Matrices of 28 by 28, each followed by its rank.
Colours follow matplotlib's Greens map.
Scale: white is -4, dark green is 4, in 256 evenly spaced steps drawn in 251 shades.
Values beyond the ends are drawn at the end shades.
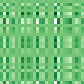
one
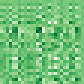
three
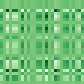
one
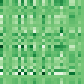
two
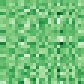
three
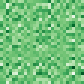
three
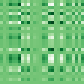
one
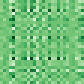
two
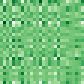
two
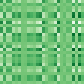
one
